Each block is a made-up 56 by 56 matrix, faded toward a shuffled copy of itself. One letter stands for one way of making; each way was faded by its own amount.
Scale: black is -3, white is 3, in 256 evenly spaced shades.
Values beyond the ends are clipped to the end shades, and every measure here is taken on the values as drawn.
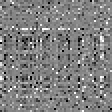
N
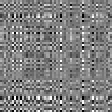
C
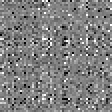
N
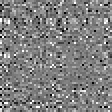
N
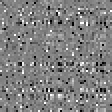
N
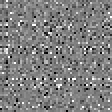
N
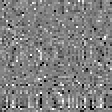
N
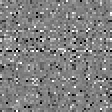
N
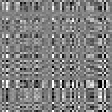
C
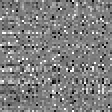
N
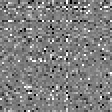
N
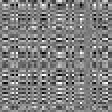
C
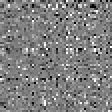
N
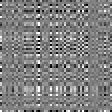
C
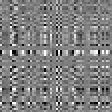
C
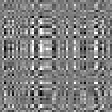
C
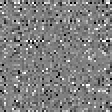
N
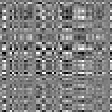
C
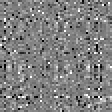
N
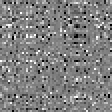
N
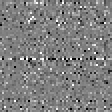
N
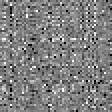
N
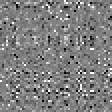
N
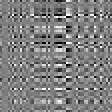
C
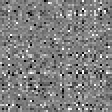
N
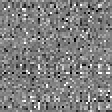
N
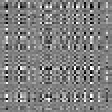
C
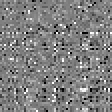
N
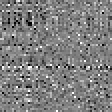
N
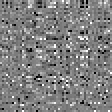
N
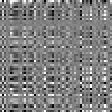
C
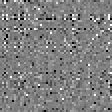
N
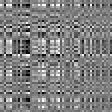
C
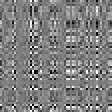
C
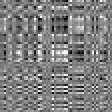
C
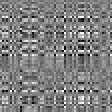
C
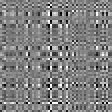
C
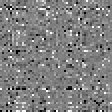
N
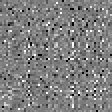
N
